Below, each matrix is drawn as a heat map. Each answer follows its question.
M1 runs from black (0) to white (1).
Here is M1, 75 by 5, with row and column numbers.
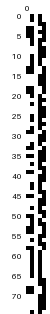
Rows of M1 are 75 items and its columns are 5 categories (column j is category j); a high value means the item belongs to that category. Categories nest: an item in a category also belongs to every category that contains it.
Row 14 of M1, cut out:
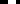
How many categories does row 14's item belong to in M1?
2
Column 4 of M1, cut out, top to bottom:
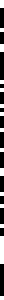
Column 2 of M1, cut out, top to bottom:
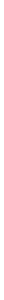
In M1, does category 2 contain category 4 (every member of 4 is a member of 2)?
yes
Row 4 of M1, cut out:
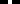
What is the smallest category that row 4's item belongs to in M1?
2
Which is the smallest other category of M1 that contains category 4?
0
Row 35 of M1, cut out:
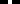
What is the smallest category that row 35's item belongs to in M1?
2
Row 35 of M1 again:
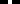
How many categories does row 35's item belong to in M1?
1
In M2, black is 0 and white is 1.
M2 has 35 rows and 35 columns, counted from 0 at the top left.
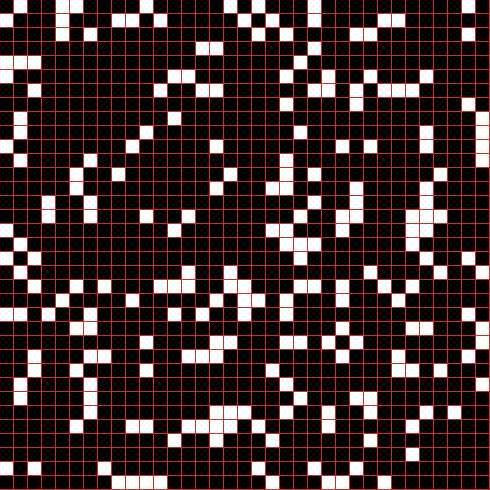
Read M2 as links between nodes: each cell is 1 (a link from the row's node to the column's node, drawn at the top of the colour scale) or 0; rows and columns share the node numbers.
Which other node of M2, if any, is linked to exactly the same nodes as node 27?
node 11
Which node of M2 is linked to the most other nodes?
node 20
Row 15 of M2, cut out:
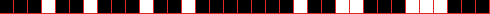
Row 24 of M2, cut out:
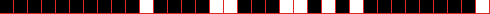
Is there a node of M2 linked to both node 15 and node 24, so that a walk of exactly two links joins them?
yes
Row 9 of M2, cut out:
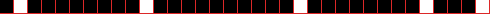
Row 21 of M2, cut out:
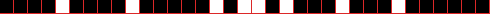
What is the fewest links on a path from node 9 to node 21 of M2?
1
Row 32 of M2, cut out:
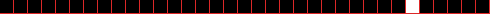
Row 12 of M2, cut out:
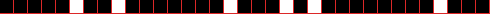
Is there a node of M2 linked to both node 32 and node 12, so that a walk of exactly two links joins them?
no
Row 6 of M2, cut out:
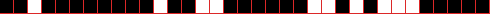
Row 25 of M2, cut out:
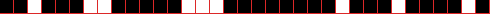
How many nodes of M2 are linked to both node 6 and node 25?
4
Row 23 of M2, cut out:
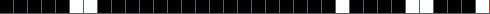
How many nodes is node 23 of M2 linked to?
6
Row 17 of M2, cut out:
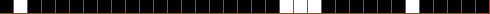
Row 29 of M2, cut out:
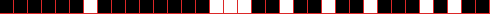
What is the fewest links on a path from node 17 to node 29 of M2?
1
